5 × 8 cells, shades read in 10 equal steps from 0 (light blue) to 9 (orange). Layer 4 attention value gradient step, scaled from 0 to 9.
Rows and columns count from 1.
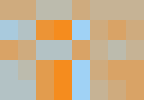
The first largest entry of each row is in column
1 4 1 4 4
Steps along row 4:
up up up down up up same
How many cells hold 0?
3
